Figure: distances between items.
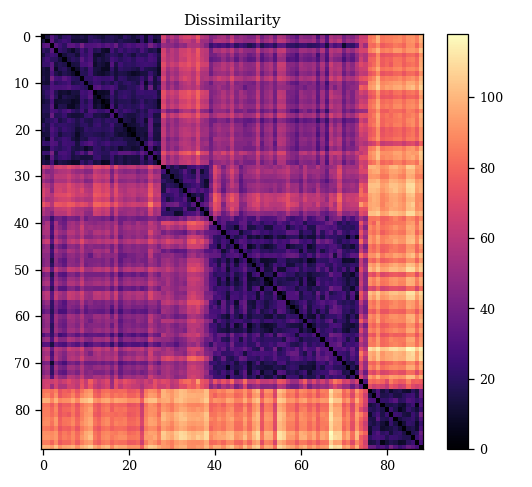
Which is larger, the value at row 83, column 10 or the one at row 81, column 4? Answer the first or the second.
the first
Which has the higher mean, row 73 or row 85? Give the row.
85
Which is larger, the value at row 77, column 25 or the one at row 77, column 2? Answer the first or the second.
the first
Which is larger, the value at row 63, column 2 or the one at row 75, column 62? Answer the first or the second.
the second
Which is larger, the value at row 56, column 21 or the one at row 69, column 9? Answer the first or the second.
the second
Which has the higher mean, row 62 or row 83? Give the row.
83
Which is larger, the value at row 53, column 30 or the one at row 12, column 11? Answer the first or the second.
the first
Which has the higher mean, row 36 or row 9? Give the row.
36
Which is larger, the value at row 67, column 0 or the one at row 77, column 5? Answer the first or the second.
the second
